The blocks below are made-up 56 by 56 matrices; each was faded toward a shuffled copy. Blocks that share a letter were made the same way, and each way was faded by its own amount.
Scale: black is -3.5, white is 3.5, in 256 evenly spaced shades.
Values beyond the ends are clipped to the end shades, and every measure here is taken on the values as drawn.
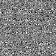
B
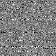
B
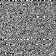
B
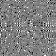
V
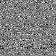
B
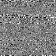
B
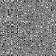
V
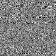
B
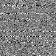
B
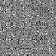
V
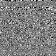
B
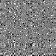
V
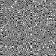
V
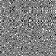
V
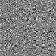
V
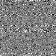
B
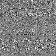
B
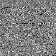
B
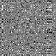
V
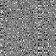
V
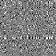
V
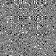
V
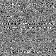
B
